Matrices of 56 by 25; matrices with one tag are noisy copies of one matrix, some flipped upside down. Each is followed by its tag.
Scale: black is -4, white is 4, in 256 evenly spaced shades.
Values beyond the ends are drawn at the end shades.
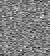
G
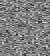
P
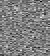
G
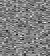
P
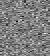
P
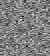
P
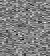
P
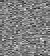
G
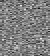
G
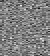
G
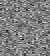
P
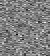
P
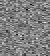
P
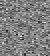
P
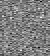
G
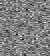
P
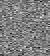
G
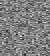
P
